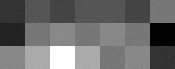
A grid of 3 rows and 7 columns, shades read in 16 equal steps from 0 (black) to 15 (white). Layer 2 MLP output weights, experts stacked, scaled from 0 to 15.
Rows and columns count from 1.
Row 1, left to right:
3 5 4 5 5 4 7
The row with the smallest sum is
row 1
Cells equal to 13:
0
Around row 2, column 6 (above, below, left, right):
4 8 8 0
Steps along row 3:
up up down down up down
